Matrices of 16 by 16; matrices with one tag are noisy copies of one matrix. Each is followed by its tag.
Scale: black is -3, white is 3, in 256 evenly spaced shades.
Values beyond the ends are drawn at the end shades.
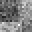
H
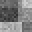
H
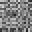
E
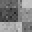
H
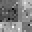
H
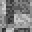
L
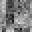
L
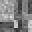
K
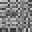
E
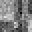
K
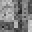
K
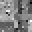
K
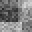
H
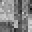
K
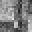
K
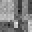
K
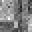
K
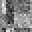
L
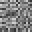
E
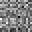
E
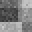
H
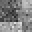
H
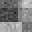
H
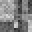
K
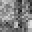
K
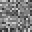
E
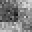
H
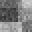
H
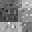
H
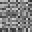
E
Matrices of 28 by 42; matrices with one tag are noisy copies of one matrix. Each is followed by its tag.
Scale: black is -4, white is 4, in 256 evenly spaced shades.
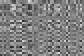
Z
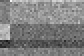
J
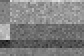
J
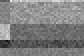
J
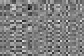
Z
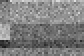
J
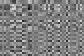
Z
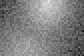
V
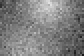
V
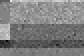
J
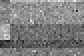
J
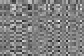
Z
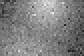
V
